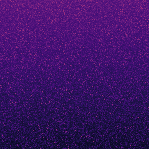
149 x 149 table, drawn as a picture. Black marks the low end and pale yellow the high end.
Average level on the scale: 20%. Grain: fine. Slope: up to the top. Odd rows or columns: none.
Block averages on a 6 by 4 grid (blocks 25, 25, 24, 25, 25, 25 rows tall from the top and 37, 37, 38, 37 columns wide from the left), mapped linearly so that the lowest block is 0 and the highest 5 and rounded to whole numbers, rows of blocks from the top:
5555 | 4444 | 3333 | 2222 | 1111 | 0000
